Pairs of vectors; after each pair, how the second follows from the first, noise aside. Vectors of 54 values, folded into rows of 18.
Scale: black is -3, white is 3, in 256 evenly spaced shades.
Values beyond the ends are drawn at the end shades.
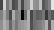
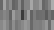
shrunk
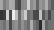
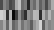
negated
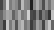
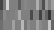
partly zeroed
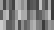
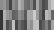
reversed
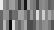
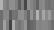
shrunk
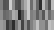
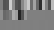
partly zeroed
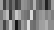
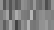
shrunk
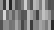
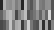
reversed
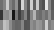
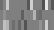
partly zeroed
